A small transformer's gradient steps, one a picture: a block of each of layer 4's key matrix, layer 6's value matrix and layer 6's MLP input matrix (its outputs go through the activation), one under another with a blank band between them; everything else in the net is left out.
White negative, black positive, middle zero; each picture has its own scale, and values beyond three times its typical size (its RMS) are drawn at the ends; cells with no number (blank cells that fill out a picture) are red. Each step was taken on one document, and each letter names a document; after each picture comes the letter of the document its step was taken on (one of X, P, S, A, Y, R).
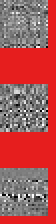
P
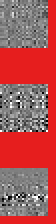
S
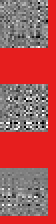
S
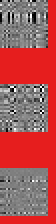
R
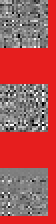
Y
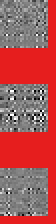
R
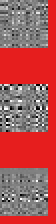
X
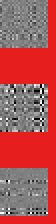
R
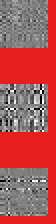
R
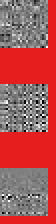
Y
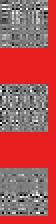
X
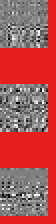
S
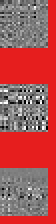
Y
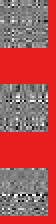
S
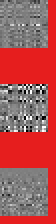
Y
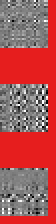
S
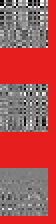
Y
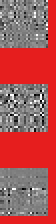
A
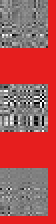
A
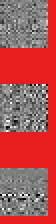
P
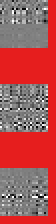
X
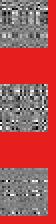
X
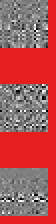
P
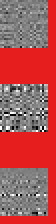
X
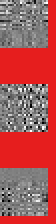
Y
